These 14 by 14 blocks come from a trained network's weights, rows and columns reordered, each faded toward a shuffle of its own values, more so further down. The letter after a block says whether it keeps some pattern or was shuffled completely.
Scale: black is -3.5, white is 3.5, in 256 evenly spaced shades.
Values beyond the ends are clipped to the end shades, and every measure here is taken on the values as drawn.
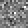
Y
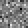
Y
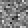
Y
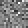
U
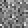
Y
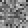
Y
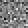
Y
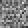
Y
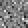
Y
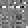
U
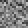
U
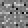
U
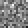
Y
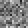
U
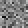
U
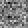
U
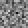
Y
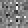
U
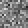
Y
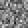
Y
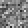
Y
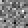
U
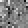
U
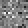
U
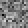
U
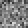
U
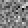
U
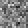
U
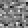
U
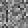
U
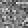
U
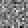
Y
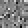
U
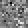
Y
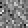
Y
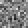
Y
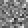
U
